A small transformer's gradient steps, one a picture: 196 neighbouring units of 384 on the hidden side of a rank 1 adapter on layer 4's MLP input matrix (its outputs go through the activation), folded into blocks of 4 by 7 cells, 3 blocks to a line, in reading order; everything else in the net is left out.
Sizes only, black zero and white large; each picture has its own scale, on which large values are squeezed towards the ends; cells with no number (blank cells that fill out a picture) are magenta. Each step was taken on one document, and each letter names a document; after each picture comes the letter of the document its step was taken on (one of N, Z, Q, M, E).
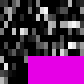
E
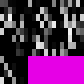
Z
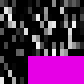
Z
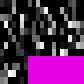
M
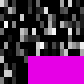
E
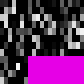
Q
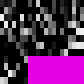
M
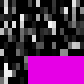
M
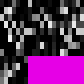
Q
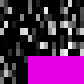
E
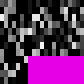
Q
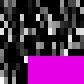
M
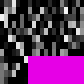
Q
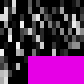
Q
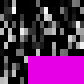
M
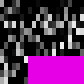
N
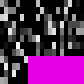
N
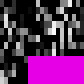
N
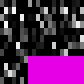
M
